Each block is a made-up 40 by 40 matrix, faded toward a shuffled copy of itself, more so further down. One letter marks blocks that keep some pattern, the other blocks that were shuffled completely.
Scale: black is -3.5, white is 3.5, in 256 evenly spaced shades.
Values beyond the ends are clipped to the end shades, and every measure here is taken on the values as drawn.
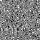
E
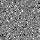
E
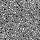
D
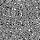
E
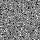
D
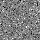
D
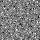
D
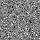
D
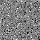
E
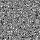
E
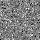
D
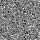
D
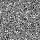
D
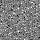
D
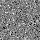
D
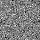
E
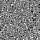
E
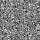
E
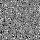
E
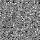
E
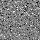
D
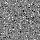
D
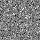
D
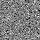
D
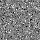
D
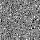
E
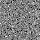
D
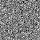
D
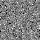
E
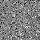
E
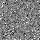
D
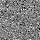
D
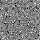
E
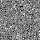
E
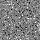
D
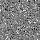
E
